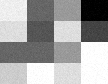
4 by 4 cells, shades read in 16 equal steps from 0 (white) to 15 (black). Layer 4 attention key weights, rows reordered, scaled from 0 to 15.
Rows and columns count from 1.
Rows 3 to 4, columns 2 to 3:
9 6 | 0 2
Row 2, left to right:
2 10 2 11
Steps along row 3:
same down down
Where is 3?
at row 4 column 1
